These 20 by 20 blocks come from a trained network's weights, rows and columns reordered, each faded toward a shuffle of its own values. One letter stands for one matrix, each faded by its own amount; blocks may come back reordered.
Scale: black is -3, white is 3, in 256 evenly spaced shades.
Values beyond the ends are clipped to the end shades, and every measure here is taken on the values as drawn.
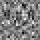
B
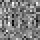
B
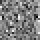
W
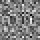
B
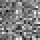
B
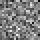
B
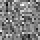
B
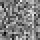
W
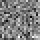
W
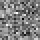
W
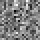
B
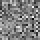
B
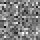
B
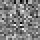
B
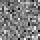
B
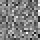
B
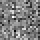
W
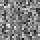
W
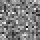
B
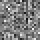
W
